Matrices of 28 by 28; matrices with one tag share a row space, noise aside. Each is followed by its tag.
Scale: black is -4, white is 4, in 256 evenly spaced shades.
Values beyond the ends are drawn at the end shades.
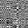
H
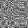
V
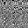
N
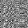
V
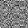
V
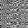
H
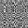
N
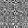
N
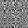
N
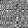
H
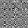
N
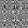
N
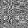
V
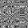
V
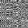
H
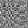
V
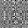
N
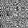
H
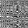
H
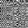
H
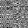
H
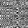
H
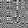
H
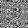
H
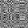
V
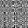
N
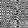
H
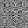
N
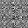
N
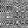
H
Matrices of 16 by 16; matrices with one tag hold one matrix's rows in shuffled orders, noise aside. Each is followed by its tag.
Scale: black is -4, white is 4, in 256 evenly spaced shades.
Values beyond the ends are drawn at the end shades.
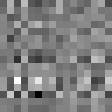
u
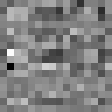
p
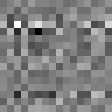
u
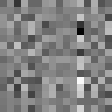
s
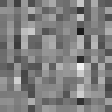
s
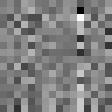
s
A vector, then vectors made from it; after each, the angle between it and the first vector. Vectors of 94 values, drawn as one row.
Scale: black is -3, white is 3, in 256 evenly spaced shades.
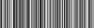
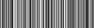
nearly opposite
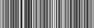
orthogonal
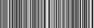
orthogonal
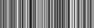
orthogonal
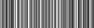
partly opposed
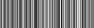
orthogonal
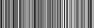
partly aligned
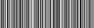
partly aligned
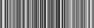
partly aligned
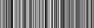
partly opposed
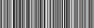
nearly parallel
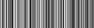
nearly opposite
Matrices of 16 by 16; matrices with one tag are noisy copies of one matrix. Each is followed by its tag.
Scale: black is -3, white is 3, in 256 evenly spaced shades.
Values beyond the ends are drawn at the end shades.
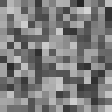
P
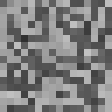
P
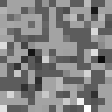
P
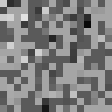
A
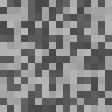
A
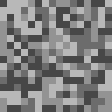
P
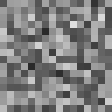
P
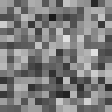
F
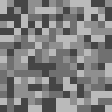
F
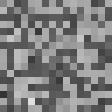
F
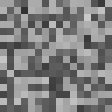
F
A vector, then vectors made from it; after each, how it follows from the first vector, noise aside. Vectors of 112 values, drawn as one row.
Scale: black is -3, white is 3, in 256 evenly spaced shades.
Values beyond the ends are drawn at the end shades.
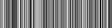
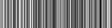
sign-scrambled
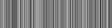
shrunk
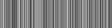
shrunk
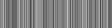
shrunk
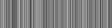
shrunk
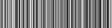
sign-scrambled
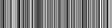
negated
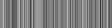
shrunk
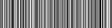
sign-scrambled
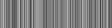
shrunk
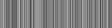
shrunk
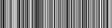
negated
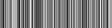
negated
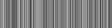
shrunk
